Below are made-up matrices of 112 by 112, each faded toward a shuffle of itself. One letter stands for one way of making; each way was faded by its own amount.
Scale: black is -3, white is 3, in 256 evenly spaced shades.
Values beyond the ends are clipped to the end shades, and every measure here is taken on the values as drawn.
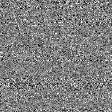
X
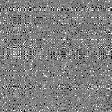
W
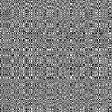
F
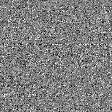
X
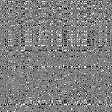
W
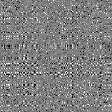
W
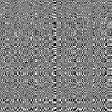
F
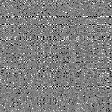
W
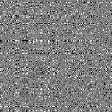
W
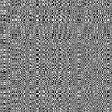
F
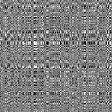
F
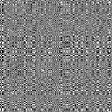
F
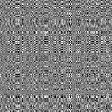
F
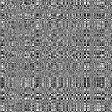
F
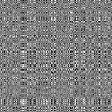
F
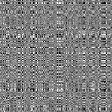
F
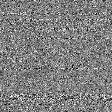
X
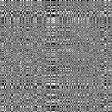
F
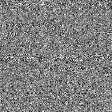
X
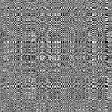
F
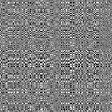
F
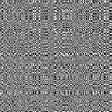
F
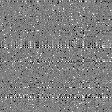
W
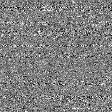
X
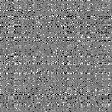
W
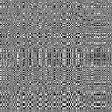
F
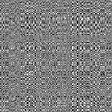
F
